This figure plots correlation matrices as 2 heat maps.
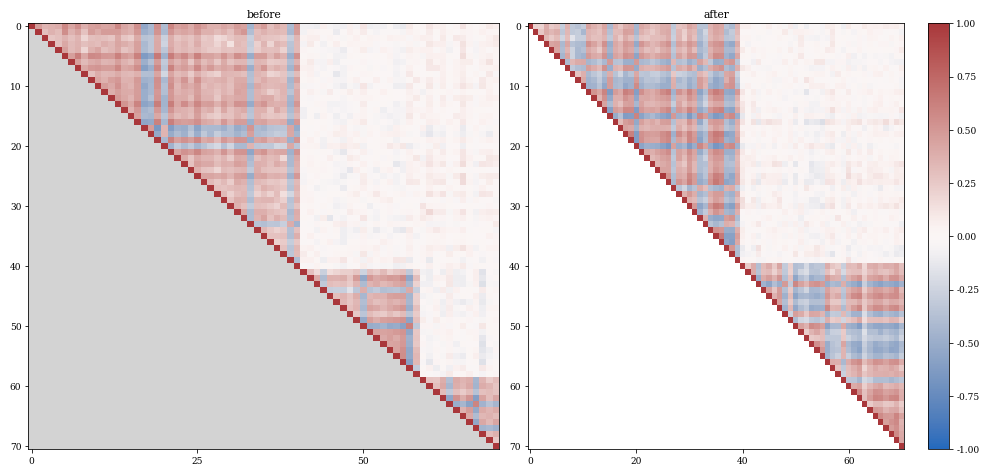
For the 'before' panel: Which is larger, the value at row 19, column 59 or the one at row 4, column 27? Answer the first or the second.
the second
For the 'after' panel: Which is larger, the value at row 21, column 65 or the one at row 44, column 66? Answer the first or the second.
the second
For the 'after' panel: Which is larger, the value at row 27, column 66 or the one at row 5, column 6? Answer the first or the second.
the first
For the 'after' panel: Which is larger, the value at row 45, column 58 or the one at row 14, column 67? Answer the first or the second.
the first
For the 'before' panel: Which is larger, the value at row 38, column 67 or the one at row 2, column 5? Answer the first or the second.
the second
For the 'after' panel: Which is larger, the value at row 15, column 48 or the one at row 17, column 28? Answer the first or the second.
the second
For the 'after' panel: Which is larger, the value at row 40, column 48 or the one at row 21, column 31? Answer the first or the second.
the second
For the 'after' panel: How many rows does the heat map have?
71
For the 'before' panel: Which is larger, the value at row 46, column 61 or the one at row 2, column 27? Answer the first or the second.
the second
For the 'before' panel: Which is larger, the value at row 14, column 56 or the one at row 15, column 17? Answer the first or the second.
the first
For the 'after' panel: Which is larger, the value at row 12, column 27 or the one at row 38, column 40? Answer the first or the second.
the second
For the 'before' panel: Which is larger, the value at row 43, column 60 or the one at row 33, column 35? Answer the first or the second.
the first
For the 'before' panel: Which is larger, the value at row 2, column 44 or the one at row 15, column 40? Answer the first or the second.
the second
